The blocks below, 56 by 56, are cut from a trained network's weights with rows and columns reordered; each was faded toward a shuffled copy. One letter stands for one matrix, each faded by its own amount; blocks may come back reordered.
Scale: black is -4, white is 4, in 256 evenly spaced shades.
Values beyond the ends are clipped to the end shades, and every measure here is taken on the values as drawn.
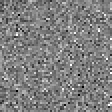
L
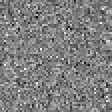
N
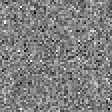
N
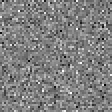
L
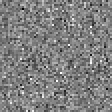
N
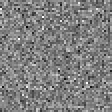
N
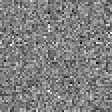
N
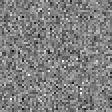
N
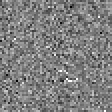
N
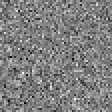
L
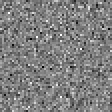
L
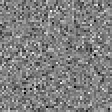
L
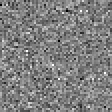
N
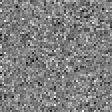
L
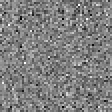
N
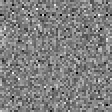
N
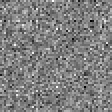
N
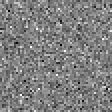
L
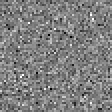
L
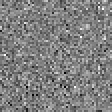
N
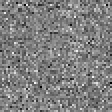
L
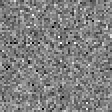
N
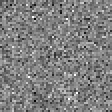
N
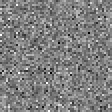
N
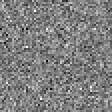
N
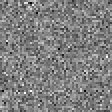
N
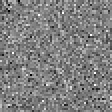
L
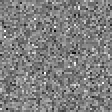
N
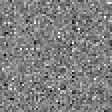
L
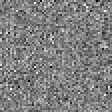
N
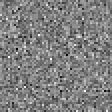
N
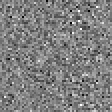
N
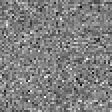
L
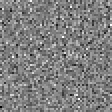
N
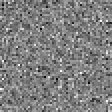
L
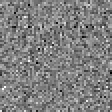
N
